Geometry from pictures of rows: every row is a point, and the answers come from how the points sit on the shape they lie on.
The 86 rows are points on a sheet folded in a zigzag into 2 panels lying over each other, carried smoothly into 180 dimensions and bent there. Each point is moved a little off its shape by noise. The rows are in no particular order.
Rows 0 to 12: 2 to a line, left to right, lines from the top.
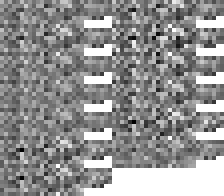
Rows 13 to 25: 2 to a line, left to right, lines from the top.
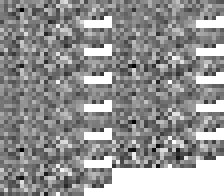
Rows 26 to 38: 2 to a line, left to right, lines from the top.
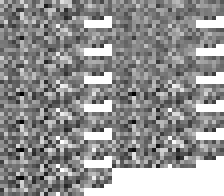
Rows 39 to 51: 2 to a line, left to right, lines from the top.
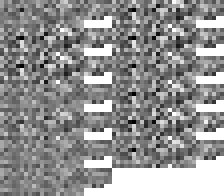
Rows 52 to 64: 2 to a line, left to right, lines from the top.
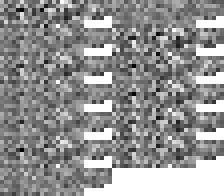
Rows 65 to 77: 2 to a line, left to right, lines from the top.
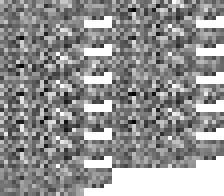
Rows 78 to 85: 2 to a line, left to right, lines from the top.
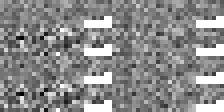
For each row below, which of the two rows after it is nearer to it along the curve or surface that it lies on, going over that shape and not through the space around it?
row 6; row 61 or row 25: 61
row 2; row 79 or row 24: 24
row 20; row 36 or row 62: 62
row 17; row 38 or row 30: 38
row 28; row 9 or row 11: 9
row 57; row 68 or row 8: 68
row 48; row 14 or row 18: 18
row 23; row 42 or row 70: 42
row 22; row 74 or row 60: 60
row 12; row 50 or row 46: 46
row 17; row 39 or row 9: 9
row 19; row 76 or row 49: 76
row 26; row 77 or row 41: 41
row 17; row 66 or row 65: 66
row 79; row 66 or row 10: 10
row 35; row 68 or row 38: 38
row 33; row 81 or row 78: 81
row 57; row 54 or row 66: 66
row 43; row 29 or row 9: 9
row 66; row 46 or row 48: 48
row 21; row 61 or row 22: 61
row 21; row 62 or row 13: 13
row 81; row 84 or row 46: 84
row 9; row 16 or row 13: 13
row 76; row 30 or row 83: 83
